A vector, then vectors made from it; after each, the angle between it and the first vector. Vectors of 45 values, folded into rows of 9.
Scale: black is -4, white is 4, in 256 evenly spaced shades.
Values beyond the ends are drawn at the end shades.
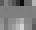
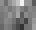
nearly opposite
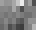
nearly opposite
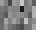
partly opposed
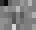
orthogonal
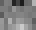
nearly parallel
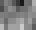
nearly parallel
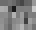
partly aligned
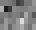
partly aligned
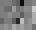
partly aligned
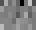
partly aligned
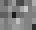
partly aligned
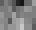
nearly parallel
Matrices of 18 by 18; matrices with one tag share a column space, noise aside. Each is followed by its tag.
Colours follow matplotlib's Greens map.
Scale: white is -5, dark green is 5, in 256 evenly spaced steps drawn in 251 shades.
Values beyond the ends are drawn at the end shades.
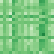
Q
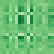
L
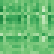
L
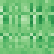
L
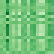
Q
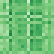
Q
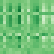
L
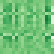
L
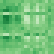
L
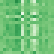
Q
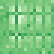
L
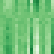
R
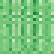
Q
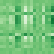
L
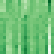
R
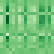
L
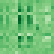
L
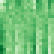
R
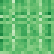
Q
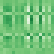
L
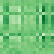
L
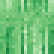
R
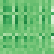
L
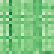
Q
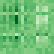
L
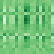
L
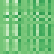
Q
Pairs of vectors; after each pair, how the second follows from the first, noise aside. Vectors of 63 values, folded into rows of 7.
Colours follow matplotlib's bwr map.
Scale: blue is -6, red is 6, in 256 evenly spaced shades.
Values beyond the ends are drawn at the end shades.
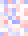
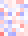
wrapped around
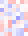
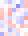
wrapped around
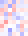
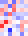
scaled up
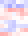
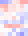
wrapped around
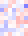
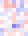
wrapped around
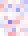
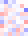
wrapped around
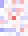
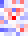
scaled up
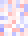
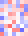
scaled up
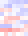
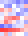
scaled up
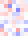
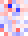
scaled up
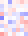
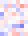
wrapped around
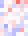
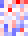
scaled up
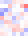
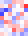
scaled up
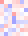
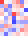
scaled up
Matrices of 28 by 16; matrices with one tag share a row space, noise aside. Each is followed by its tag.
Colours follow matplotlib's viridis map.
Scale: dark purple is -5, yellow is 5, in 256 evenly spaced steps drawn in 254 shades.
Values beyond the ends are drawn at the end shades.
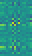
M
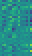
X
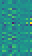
X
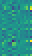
X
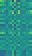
M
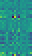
M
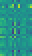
M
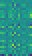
M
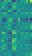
X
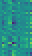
X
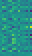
X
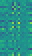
M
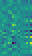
X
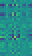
M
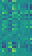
X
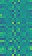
M
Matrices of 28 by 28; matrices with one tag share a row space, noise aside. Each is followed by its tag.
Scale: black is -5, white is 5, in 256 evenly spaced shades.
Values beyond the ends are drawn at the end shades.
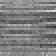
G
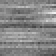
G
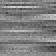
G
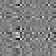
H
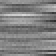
G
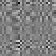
H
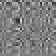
H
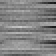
G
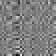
H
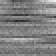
G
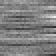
G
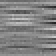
G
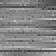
G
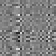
H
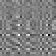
H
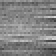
G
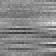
G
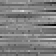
G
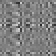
H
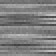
G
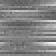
G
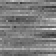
G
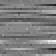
G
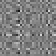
H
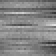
G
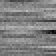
G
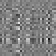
H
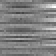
G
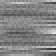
G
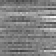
G
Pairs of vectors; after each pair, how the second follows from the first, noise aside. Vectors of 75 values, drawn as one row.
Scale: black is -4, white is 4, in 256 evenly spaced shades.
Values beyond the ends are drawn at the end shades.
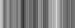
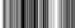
scaled up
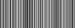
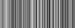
shuffled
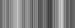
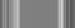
partly zeroed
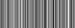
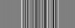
partly zeroed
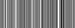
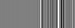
partly zeroed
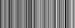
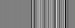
partly zeroed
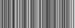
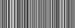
shuffled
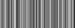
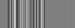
partly zeroed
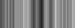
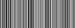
shuffled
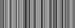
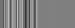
partly zeroed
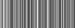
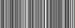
shuffled
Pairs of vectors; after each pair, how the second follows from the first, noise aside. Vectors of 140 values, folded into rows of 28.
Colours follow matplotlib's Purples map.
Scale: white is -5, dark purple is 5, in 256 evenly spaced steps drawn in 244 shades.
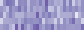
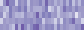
copied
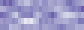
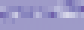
partly zeroed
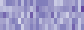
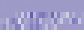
partly zeroed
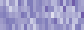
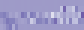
partly zeroed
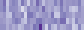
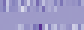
partly zeroed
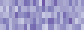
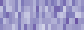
shuffled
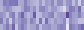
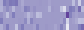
partly zeroed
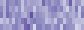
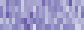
copied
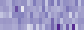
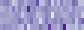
shuffled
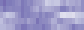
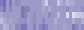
partly zeroed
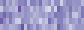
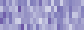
copied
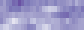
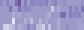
partly zeroed
